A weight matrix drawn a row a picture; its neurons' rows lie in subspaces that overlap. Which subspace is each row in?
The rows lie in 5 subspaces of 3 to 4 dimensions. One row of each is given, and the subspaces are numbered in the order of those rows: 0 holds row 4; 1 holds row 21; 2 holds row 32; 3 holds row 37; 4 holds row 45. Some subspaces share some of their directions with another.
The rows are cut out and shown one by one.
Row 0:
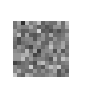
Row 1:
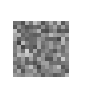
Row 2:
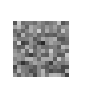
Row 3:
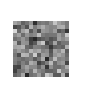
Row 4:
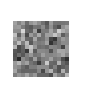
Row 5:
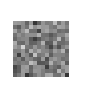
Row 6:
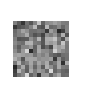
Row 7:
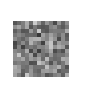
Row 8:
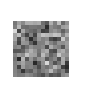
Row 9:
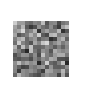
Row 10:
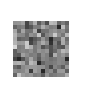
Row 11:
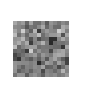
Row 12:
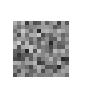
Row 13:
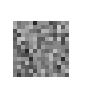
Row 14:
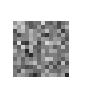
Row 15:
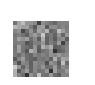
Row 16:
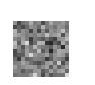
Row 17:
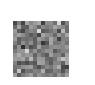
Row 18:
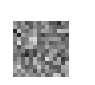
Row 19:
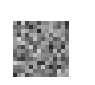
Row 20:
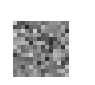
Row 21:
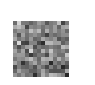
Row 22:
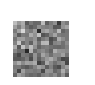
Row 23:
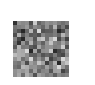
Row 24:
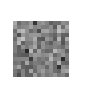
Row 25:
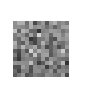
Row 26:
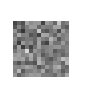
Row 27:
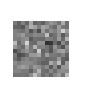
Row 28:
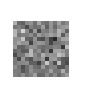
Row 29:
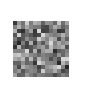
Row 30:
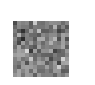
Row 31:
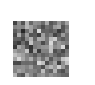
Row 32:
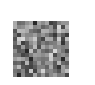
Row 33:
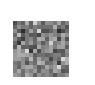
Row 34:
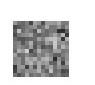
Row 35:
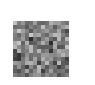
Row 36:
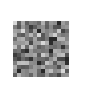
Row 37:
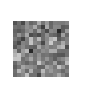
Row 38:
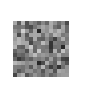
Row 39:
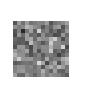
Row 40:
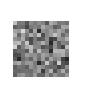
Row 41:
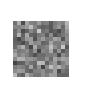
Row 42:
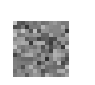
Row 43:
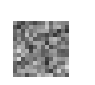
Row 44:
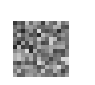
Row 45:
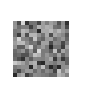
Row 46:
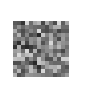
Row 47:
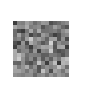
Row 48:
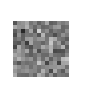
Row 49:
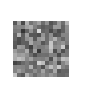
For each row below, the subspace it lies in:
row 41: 4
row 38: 4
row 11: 3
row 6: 3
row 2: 1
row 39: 4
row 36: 1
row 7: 0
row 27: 1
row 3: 0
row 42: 0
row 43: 0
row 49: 4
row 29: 0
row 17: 1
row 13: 2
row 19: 4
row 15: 3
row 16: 1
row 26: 1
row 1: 2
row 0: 4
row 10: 2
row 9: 1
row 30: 2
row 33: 2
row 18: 0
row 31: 4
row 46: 2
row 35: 3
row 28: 2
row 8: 0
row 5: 0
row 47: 3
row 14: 1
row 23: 2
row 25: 0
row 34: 3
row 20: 0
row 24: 2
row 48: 3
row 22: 1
